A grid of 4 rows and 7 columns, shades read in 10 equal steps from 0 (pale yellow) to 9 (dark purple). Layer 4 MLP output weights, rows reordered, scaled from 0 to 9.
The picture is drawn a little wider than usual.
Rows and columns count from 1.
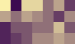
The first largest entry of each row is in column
2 6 1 1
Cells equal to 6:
4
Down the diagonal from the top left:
0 5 6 4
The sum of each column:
19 27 16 14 19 15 21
